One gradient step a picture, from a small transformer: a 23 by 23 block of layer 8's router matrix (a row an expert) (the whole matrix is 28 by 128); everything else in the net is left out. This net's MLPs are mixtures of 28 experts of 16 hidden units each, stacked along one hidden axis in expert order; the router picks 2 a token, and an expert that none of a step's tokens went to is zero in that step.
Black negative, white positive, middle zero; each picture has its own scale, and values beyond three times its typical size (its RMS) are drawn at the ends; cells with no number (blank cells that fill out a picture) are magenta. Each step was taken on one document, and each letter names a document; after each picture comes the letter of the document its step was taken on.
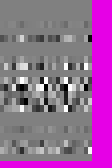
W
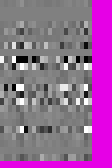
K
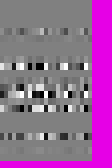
W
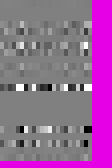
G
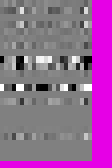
K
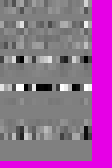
K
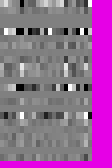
G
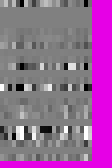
G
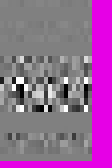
W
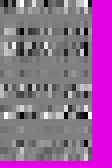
G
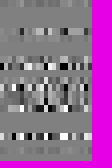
W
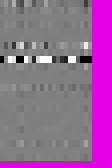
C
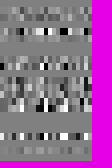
W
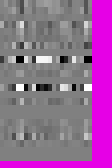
K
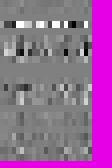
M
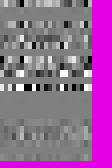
C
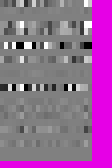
C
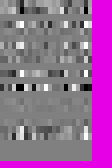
K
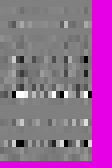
M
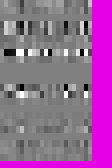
G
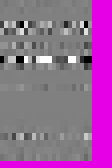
C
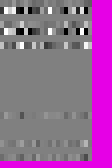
G
